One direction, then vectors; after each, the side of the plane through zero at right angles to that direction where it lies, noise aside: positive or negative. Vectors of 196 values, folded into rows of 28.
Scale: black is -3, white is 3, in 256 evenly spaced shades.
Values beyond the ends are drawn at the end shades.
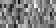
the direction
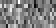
negative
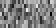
positive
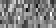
negative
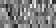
positive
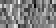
negative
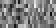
positive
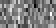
negative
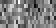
negative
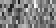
positive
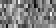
negative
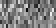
negative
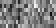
positive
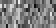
negative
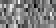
negative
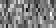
negative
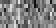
negative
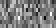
negative
